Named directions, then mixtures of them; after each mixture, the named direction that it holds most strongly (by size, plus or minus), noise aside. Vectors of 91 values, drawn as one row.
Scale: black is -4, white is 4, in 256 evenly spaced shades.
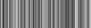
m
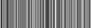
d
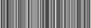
d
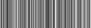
d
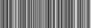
m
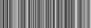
m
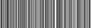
d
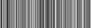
d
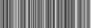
m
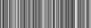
m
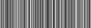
d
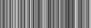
m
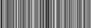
d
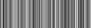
m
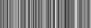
m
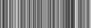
m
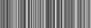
d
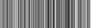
m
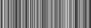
m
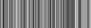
m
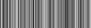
m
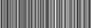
d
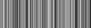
m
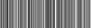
d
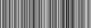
m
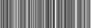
d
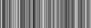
m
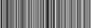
d
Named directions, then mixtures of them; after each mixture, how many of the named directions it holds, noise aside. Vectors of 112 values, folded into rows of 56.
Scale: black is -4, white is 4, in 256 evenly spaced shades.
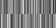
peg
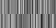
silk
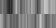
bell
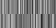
one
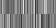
three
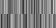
one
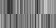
two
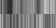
one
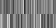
three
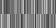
three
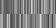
two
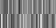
three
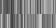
two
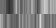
one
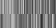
two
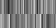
three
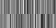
two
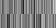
two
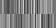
three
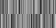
two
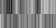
one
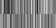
three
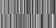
one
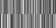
one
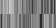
three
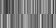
two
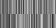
one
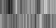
one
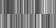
three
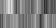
one
